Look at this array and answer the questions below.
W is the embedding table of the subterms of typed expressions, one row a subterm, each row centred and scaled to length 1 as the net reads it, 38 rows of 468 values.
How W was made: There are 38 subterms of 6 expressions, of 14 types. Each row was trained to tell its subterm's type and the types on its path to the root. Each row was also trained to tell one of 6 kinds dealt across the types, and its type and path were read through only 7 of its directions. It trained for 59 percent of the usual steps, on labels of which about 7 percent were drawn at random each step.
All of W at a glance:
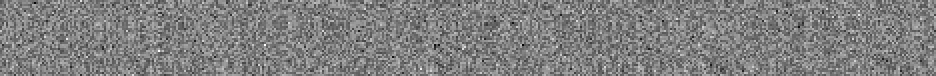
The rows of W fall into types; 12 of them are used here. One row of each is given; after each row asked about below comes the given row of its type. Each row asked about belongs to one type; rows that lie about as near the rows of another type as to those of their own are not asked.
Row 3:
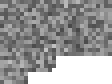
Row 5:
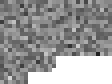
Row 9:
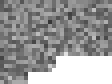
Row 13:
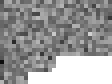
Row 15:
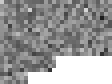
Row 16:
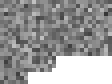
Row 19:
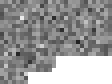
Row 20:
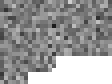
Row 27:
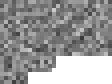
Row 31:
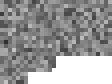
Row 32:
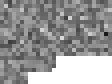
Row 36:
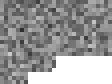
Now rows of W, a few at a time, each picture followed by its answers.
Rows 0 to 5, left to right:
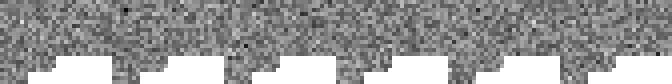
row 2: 36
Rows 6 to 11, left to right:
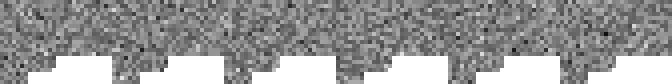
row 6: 5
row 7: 3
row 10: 3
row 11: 27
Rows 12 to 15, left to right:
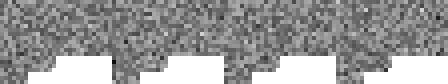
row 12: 27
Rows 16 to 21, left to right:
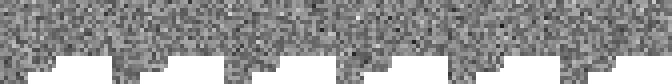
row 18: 19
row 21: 27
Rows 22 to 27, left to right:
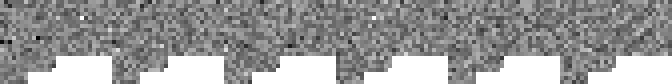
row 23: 31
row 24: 5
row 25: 13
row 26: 9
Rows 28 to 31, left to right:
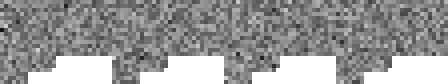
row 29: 32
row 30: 36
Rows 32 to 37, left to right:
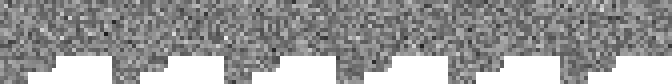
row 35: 9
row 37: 9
